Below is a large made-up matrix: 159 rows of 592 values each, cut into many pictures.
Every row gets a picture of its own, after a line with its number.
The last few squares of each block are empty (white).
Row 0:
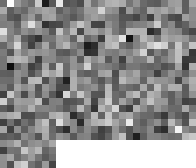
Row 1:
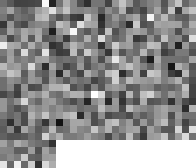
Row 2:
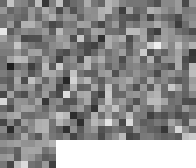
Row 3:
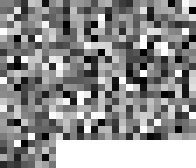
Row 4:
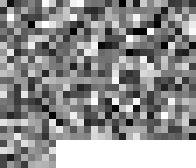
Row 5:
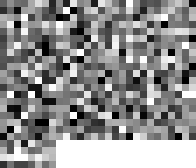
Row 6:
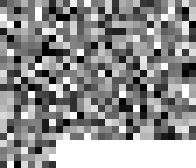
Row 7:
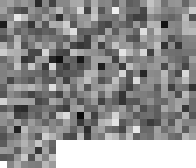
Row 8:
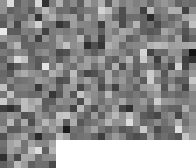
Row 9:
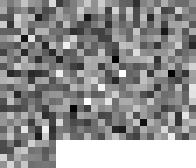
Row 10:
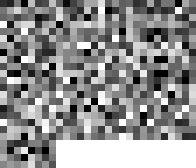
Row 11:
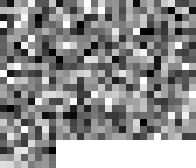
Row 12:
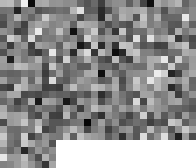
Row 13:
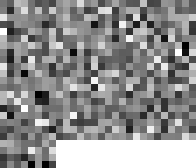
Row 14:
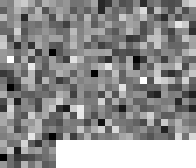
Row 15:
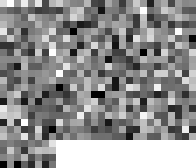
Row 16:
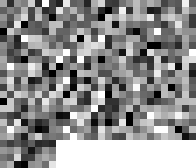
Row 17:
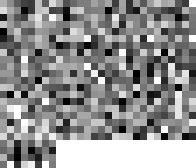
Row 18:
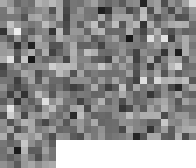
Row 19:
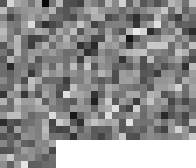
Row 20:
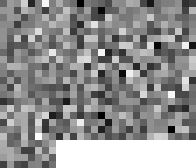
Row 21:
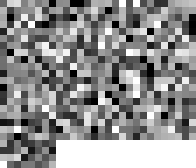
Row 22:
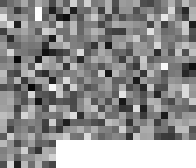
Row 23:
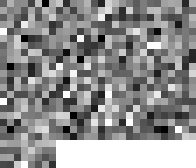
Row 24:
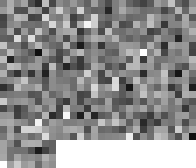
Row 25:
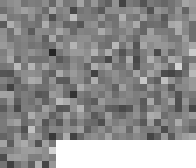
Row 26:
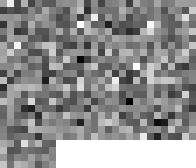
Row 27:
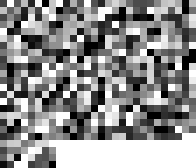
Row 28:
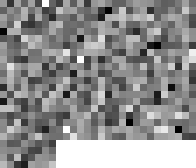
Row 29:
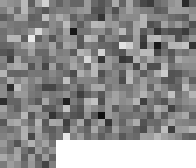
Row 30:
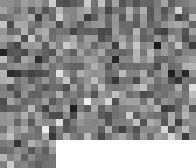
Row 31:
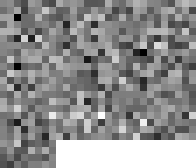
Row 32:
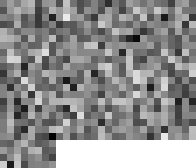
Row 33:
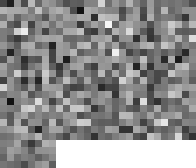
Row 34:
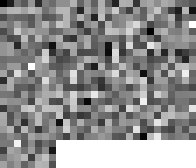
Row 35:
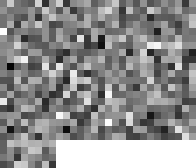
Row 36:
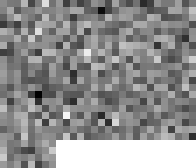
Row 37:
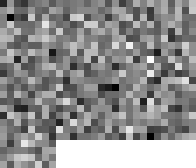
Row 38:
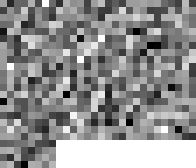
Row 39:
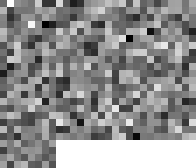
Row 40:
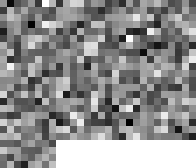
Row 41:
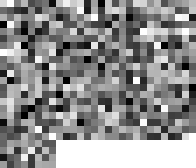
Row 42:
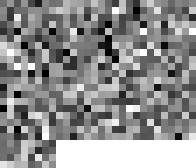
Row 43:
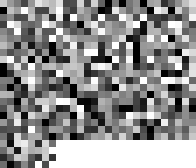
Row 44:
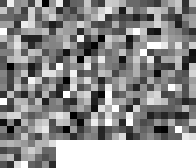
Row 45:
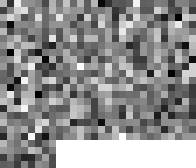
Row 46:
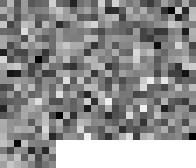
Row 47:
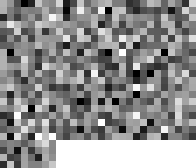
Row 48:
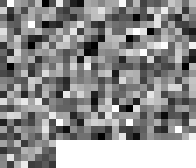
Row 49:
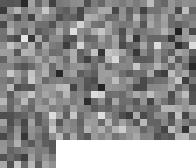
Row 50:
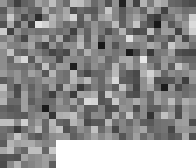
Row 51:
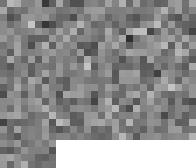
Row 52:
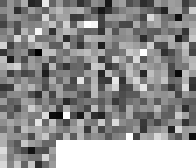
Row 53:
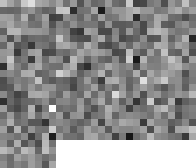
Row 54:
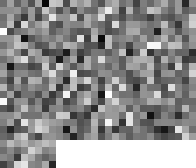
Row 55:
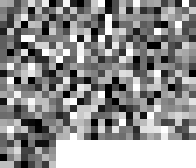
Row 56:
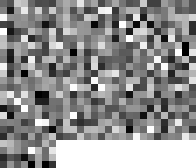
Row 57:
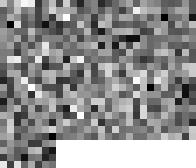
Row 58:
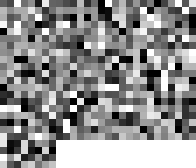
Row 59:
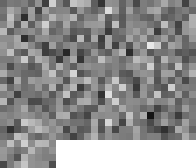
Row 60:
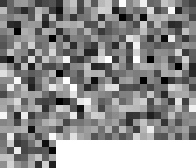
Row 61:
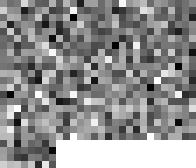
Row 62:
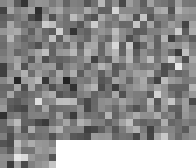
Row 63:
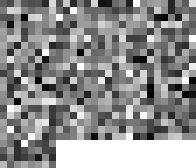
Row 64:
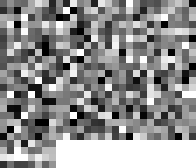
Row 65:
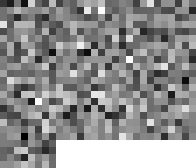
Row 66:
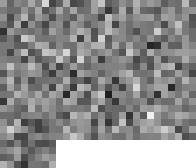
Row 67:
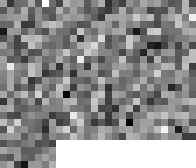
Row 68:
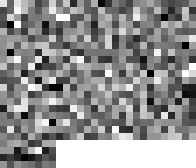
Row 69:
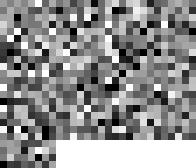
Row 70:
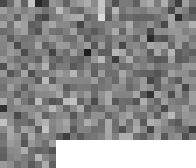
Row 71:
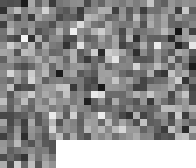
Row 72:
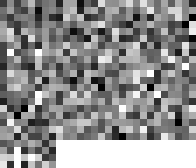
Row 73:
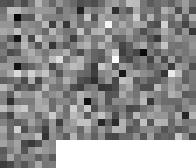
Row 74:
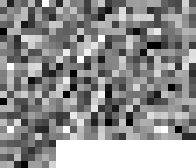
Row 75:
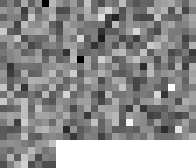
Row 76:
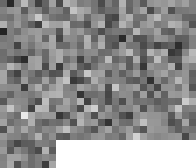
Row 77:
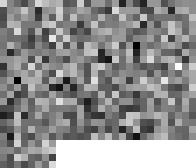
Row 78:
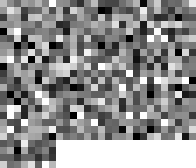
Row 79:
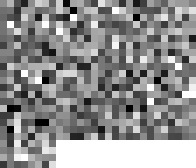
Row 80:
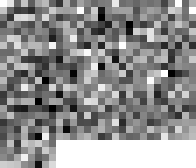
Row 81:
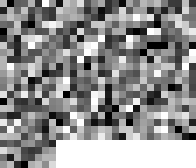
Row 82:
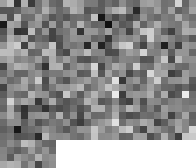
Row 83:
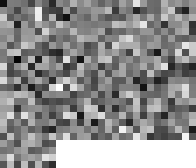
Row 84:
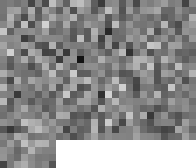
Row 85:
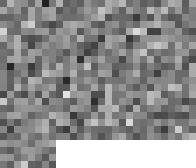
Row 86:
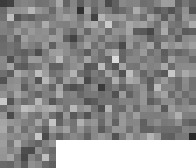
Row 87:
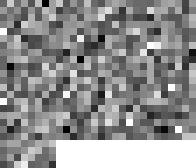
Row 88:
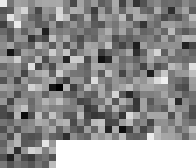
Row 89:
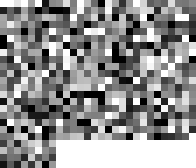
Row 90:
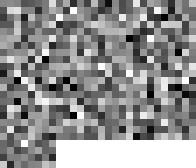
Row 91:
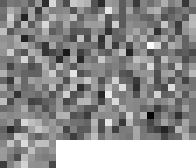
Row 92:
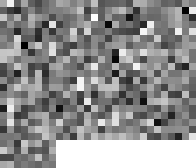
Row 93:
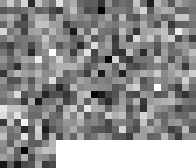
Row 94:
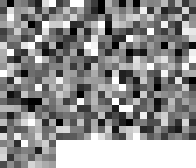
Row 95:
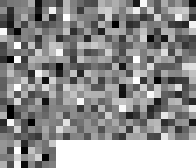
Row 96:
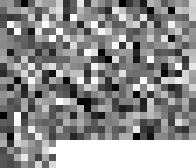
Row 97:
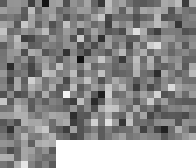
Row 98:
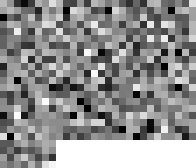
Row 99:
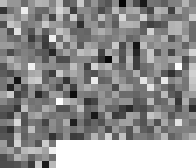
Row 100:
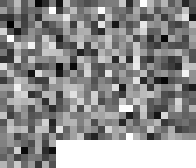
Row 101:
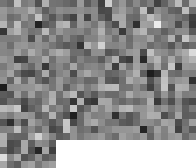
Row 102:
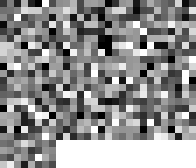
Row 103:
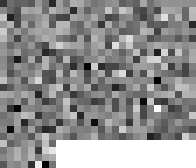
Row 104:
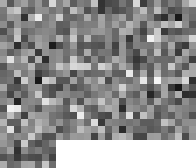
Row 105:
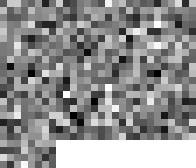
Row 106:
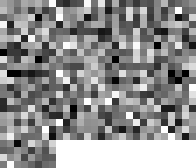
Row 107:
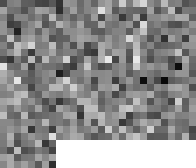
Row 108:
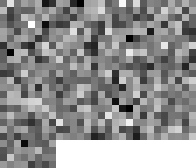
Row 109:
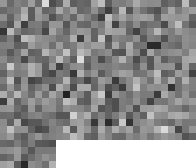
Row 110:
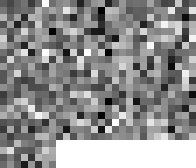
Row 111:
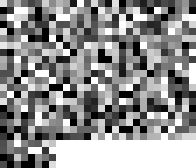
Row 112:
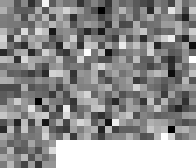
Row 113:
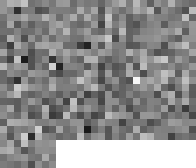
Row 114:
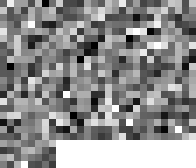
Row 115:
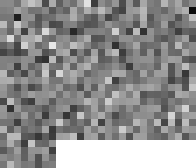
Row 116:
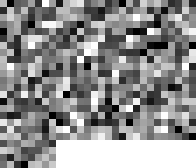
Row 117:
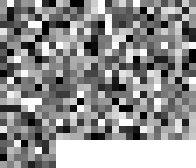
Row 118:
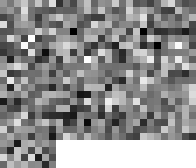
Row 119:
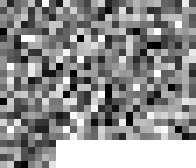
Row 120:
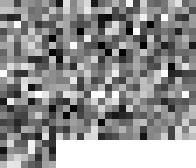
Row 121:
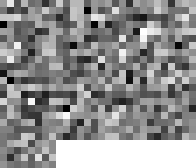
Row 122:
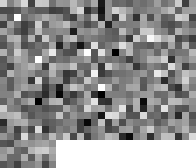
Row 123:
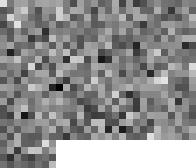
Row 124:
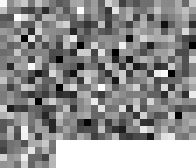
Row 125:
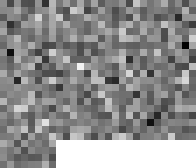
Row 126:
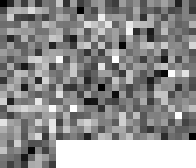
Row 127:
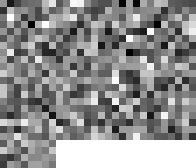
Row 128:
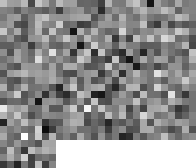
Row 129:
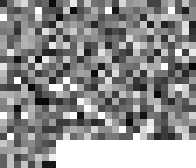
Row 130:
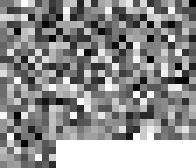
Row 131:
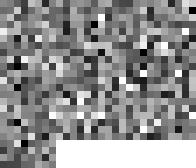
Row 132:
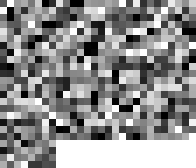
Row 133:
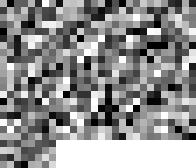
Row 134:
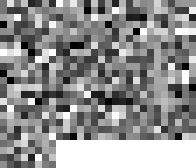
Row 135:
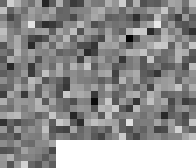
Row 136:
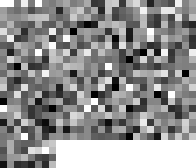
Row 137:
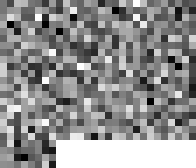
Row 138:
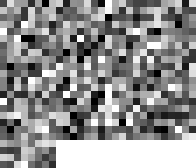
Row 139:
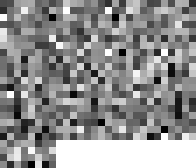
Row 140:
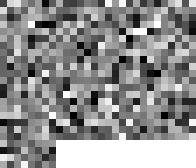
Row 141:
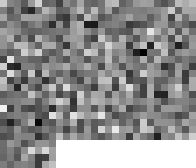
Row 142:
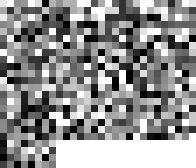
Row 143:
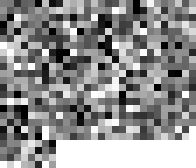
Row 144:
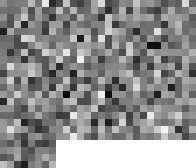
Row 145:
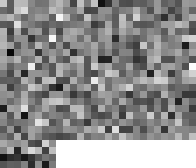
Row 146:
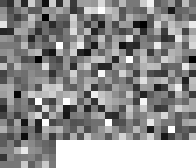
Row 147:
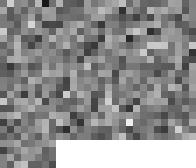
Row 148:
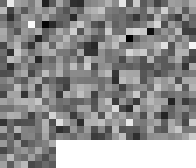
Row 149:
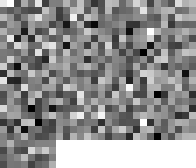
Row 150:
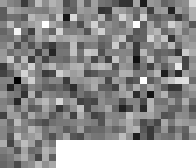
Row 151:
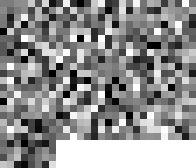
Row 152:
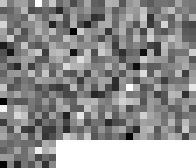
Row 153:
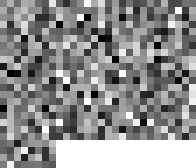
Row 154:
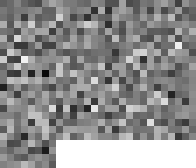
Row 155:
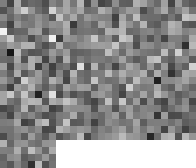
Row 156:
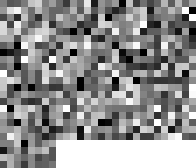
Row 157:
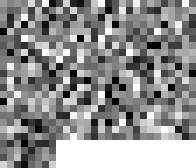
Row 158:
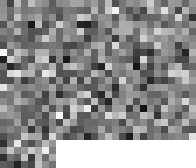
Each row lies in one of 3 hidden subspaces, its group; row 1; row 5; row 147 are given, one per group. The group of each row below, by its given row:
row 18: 5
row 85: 147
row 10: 1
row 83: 5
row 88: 5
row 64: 5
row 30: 1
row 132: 147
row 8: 147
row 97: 147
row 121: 1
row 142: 1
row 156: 1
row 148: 147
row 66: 147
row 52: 1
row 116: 147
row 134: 1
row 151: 147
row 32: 5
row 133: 147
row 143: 1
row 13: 5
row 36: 1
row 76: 147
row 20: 1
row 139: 5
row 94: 147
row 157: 147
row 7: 1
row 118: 1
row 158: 1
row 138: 147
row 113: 1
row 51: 147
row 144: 147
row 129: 5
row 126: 1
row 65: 1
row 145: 5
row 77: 5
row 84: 147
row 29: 1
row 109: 147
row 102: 1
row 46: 1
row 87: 147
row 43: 5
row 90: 5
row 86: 1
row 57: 5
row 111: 5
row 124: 1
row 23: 147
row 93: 1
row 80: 1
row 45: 5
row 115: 1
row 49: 1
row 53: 5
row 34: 1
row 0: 147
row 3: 1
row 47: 5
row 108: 147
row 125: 5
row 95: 5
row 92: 1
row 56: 5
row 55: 147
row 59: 147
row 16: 147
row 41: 1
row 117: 147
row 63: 5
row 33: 1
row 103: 5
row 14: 5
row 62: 5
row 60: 5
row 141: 1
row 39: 147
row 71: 1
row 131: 1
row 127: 147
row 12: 1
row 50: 147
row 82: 1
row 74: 147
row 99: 5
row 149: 1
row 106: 1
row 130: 5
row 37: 5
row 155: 5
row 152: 1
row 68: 5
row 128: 1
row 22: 5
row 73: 1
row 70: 1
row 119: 147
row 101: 147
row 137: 5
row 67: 147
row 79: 5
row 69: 1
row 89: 1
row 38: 147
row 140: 147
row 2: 147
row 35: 147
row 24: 1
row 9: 1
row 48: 147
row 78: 5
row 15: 1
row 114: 147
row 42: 1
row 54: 147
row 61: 5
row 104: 5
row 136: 1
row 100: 5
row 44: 147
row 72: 5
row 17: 5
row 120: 1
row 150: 5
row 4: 147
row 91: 147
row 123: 5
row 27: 147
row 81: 147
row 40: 147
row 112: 1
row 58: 147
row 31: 1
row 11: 1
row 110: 1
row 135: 147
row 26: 1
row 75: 147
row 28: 147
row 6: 5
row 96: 5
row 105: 147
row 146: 1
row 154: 1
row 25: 5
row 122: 1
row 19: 147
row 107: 5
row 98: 5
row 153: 1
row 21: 147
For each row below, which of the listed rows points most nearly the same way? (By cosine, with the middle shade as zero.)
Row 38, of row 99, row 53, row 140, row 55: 55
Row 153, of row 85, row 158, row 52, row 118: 118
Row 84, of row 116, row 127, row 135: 127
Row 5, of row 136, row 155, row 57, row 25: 25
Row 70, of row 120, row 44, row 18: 44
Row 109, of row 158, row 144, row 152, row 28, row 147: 144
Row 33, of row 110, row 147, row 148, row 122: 110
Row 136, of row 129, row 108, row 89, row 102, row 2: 89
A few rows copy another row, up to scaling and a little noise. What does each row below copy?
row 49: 71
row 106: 30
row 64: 5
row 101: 58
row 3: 131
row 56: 13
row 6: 22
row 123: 88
